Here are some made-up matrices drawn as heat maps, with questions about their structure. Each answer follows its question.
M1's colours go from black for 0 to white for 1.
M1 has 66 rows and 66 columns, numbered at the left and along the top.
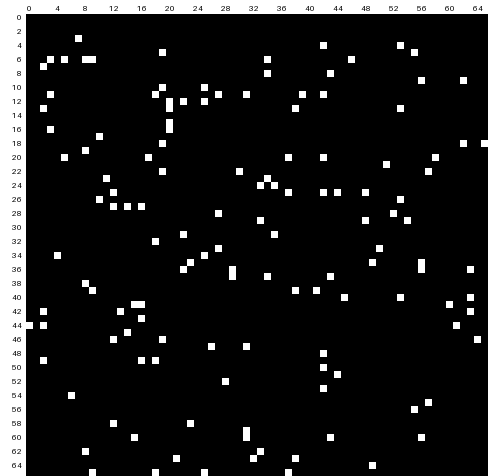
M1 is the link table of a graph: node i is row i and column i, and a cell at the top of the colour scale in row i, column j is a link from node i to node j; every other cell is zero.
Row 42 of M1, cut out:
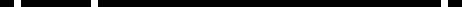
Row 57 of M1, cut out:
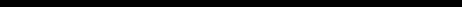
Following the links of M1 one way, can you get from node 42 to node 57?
yes
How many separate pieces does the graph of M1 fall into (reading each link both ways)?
2
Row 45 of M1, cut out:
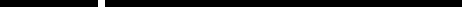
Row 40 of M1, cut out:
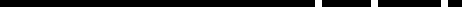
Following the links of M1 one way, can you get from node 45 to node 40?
no
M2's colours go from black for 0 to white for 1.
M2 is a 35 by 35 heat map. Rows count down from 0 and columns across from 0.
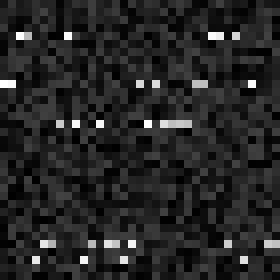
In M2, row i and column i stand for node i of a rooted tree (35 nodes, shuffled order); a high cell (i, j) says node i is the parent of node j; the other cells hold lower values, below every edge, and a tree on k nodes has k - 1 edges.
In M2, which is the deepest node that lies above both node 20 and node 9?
15
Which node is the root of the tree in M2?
32
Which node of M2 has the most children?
30
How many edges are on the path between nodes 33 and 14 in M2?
2
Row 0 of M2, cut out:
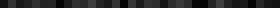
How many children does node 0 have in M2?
0
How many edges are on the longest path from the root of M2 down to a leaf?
2
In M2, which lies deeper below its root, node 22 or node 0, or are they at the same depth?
the same depth
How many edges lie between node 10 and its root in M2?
1
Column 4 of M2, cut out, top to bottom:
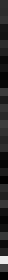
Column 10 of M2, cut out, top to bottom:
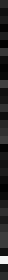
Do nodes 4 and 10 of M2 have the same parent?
yes
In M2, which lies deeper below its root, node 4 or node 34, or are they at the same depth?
node 34
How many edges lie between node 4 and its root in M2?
1
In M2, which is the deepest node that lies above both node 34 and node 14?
30
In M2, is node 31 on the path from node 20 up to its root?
no
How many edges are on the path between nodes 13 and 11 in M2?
2
